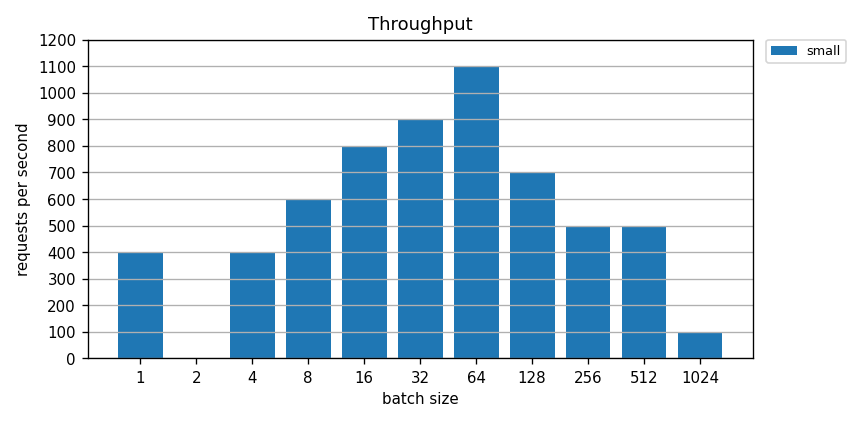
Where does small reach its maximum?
64
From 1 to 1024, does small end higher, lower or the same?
lower
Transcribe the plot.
Title: Throughput
x-axis: batch size, ticks 1 2 4 8 16 32 64 128 256 512 1024
y-axis: requests per second, ticks 0 100 200 300 400 500 600 700 800 900 1000 1100 1200
Legend: small
Values:
small: 400 0 400 600 800 900 1100 700 500 500 100
